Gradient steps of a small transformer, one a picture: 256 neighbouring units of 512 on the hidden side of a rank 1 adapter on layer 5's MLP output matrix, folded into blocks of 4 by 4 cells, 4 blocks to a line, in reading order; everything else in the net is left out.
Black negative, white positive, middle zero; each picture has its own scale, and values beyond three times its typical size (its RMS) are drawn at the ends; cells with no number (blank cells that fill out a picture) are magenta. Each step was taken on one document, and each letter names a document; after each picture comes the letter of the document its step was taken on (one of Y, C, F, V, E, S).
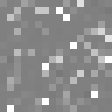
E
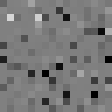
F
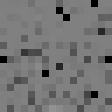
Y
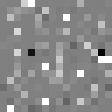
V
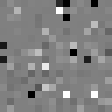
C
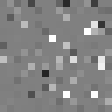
C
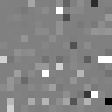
Y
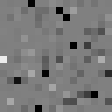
Y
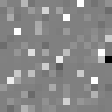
V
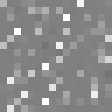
V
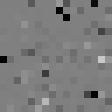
Y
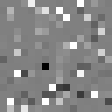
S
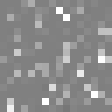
S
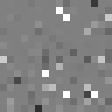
Y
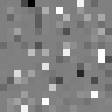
S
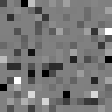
F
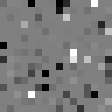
C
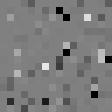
S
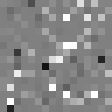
E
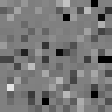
E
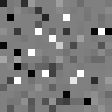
F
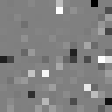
Y
